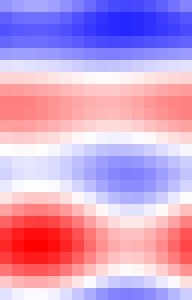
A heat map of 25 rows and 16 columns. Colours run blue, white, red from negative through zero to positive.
Ninth with the highest average: bottom left. Stripes: horizontal, repeating 2 times. Lone odd cells: none.
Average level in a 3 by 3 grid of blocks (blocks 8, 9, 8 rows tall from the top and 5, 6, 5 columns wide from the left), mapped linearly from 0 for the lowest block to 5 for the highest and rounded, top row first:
1 0 0
3 2 2
5 3 3
